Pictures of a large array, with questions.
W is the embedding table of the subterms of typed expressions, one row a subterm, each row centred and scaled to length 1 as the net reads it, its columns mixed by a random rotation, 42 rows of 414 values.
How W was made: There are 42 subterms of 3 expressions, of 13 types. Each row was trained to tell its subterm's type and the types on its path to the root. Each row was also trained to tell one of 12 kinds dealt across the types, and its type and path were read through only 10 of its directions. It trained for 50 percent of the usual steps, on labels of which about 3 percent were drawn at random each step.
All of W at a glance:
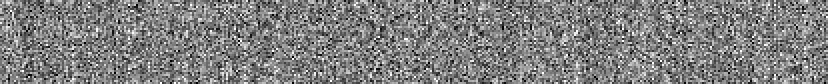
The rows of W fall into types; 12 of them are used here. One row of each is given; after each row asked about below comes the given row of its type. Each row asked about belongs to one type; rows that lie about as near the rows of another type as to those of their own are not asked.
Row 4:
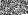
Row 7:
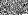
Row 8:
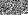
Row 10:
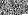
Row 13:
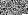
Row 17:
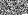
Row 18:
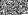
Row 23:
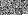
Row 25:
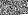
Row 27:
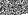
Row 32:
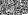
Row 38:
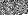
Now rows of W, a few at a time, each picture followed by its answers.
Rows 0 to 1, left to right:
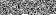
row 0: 38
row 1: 13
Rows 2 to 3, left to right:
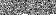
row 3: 13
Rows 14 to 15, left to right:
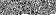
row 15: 38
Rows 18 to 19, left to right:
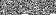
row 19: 10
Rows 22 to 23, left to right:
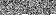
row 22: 13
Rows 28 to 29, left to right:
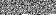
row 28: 18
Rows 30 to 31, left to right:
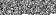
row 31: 23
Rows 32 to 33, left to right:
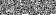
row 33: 38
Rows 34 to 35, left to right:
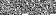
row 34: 10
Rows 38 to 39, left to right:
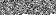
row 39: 23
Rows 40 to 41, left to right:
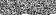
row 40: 17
